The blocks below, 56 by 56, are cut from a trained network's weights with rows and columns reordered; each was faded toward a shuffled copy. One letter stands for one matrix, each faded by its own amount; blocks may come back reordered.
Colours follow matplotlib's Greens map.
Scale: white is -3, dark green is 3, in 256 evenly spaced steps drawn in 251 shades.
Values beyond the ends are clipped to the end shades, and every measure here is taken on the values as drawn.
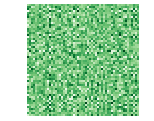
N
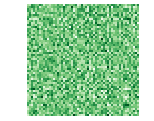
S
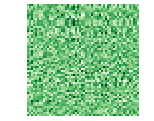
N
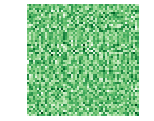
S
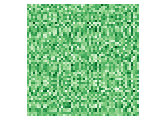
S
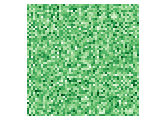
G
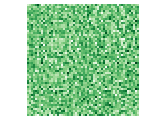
G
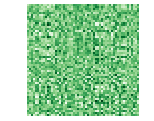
N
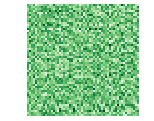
S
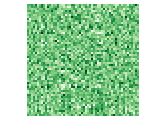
G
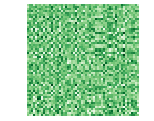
N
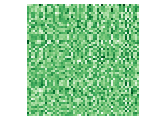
S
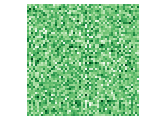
G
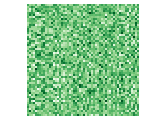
N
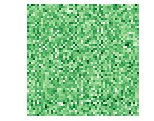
G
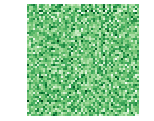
G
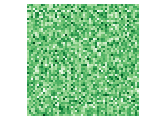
G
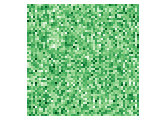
G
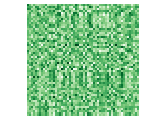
S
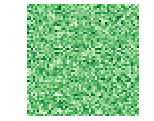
G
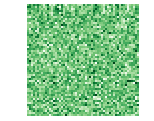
G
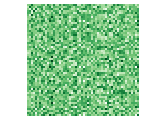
N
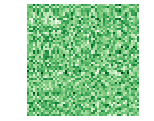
S
